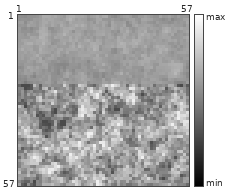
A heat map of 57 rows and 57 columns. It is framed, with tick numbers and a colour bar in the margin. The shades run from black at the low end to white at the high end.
Ninth with the lowest average: middle left. Mirror symmetry: none. Grain: blotchy. Seam: horizontal, 40% of the way down, the top part calmer. Slope: none. Average level on the scale: 60%. Odd rows or columns: none.
